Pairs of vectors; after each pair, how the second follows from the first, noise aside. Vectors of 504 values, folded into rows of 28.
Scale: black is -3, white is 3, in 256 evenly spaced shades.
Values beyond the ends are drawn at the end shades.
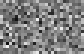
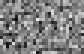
sign-scrambled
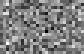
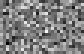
negated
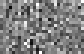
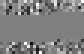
partly zeroed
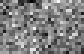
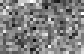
negated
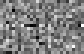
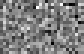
wrapped around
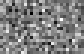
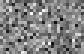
sign-scrambled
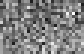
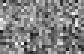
wrapped around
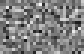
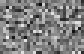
negated
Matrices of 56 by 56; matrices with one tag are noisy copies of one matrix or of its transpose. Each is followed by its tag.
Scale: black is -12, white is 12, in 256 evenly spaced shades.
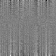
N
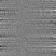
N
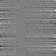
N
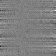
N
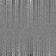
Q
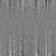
N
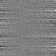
N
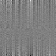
Q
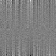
Q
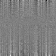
N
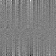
Q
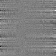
N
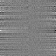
Q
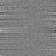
Q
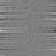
Q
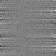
N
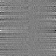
Q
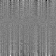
N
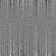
N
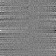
Q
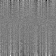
N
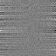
Q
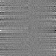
Q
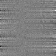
N
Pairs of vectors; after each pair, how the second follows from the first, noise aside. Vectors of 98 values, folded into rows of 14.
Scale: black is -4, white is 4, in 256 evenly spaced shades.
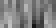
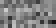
shuffled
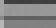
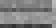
reversed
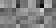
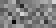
shuffled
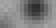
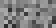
shuffled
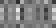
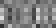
reversed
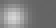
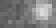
reversed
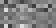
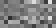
reversed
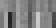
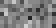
shuffled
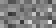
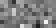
shuffled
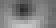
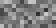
shuffled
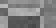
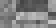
reversed
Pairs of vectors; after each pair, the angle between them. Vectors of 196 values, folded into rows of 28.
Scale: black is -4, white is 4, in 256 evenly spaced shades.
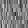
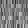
orthogonal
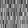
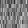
nearly parallel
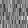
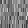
partly opposed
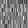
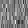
orthogonal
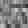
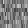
partly opposed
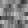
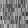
partly aligned
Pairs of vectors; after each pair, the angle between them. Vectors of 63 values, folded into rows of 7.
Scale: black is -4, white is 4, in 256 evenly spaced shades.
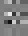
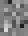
partly opposed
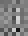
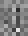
nearly opposite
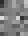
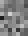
partly opposed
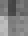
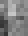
nearly opposite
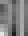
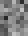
partly opposed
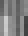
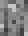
partly opposed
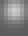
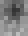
nearly opposite
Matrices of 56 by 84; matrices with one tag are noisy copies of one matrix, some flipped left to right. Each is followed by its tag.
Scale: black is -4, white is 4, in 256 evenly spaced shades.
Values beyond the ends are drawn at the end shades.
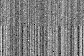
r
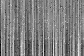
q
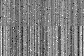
r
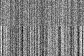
r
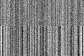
r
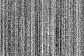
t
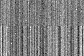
r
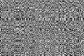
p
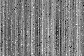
t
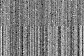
r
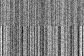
r
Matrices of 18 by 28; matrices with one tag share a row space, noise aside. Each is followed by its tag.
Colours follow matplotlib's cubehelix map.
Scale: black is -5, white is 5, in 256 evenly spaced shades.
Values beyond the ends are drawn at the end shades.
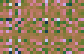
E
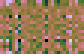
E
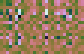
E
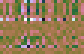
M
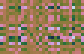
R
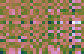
R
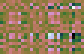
R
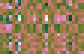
E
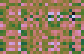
R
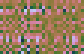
M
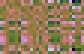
R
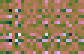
E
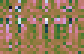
E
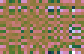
R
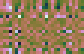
E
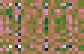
E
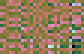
R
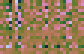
E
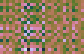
M
